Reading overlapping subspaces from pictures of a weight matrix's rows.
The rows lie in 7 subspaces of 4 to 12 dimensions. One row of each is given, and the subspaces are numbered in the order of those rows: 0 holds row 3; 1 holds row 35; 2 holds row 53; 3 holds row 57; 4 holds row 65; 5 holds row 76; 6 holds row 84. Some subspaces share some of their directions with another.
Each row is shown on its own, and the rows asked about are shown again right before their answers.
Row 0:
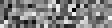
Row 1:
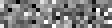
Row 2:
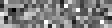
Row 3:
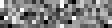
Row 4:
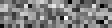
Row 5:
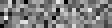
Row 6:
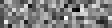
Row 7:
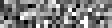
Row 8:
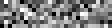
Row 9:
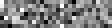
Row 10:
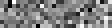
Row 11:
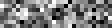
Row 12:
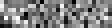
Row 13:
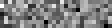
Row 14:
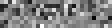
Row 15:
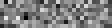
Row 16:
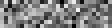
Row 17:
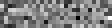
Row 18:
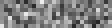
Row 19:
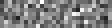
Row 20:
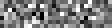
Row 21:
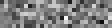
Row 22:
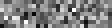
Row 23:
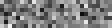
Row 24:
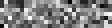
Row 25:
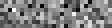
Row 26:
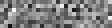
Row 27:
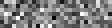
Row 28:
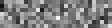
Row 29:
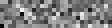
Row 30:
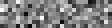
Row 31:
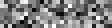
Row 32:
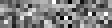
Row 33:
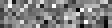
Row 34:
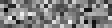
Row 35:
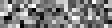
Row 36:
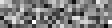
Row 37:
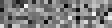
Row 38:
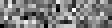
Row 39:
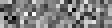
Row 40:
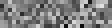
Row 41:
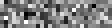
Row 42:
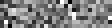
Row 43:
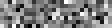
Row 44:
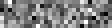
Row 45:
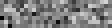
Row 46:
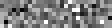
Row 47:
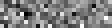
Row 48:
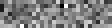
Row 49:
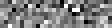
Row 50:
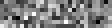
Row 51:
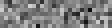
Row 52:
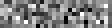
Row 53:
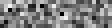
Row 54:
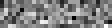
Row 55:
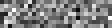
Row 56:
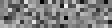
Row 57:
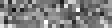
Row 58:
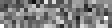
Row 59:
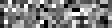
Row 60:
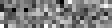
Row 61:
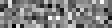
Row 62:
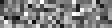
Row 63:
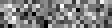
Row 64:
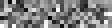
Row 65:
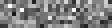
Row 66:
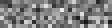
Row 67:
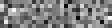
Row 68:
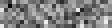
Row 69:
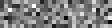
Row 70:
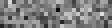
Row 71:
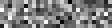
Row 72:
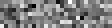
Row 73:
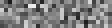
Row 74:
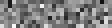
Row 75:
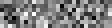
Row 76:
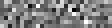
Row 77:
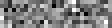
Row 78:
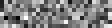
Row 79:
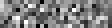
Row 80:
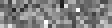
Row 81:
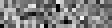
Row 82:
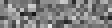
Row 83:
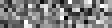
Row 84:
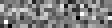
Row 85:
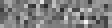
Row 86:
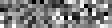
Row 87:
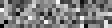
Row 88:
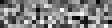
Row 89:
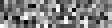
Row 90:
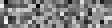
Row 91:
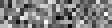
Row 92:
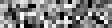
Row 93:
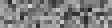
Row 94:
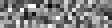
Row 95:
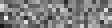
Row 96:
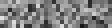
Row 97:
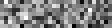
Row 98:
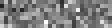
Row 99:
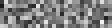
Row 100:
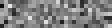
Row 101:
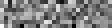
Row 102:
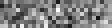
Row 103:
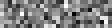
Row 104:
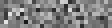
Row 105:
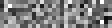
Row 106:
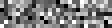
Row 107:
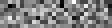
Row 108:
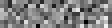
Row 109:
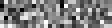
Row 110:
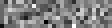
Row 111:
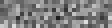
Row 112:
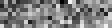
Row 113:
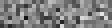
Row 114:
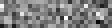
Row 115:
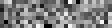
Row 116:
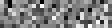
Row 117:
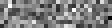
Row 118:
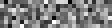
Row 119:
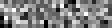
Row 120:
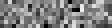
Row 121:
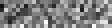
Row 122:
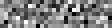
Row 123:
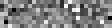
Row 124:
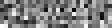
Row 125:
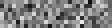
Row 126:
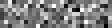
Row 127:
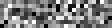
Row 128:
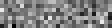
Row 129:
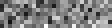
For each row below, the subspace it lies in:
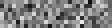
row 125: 2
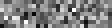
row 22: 5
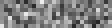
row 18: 1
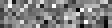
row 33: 4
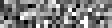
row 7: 3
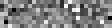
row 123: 3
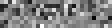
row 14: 6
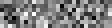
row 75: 5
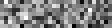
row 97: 1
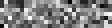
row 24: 4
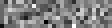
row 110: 1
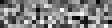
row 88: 0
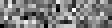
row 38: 3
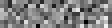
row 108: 0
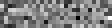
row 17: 2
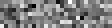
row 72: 4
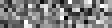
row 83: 4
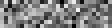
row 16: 1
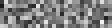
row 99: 5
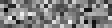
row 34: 1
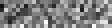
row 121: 1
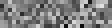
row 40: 2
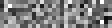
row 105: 5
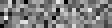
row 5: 2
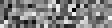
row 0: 3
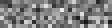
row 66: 0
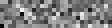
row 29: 6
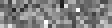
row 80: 5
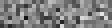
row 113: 3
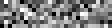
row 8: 6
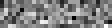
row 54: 0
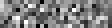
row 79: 1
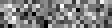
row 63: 5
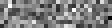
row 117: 3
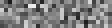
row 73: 4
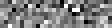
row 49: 5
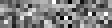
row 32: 2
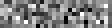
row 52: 2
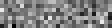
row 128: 2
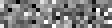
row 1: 1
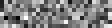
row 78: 1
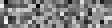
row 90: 5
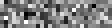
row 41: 6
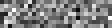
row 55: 5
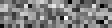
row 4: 4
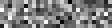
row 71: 4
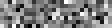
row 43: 2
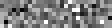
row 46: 6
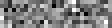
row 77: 0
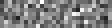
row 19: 0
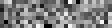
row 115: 2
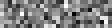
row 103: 2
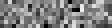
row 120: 2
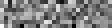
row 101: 1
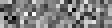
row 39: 5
